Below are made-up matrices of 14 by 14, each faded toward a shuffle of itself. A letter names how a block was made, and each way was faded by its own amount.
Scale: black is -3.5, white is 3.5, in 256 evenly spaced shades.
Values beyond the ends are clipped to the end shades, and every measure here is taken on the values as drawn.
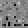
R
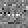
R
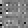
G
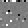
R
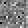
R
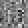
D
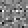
R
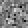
R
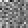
D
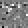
R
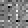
G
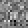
D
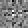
D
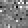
R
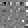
G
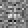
D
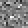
R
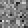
R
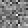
D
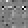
G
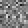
D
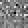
R
